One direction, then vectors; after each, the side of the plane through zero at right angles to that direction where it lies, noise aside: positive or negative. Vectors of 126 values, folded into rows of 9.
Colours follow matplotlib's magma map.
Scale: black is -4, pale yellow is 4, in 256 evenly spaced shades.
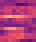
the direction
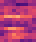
positive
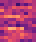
positive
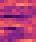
negative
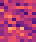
positive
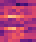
positive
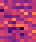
negative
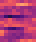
negative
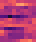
negative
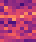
positive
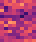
negative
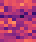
negative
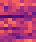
negative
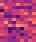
negative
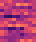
negative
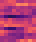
negative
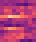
positive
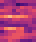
positive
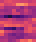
negative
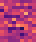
negative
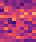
positive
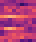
positive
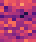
negative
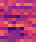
negative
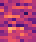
positive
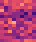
negative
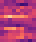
positive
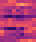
negative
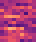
positive
